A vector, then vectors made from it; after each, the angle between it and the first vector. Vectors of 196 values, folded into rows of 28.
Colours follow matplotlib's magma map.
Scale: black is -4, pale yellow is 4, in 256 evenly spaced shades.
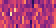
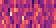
nearly parallel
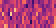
nearly parallel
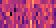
nearly opposite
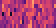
nearly opposite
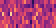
nearly parallel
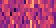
nearly opposite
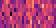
nearly opposite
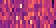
partly opposed
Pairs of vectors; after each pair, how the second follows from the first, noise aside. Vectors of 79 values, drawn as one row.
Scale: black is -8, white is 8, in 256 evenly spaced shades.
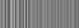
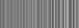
reversed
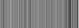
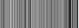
scaled up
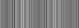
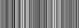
scaled up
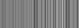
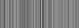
shuffled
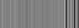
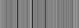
shuffled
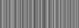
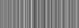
reversed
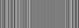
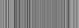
sign-scrambled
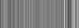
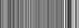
scaled up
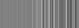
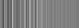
reversed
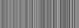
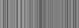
shuffled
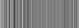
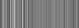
sign-scrambled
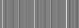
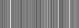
shuffled
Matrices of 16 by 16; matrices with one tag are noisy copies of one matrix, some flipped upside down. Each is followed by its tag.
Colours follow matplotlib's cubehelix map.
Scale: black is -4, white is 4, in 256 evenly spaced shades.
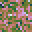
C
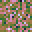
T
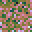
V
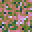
C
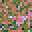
C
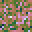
C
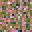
T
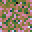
V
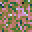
C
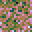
V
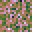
T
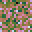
V
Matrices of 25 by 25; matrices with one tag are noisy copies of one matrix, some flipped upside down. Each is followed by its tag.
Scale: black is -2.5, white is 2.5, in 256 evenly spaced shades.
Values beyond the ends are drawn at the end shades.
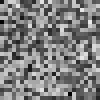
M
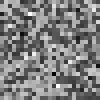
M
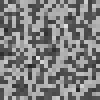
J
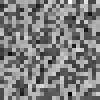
J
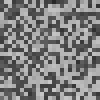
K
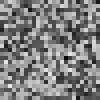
M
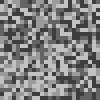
M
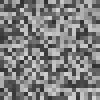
K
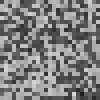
M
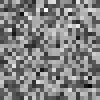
K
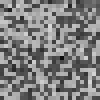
M
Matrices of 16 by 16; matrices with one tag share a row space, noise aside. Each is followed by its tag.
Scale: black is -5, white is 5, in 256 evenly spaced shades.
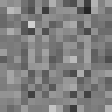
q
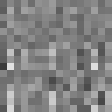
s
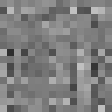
s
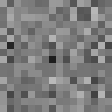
s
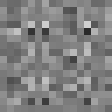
q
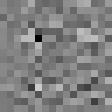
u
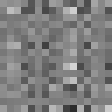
q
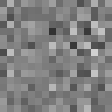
s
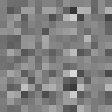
q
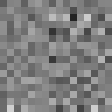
s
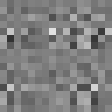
s
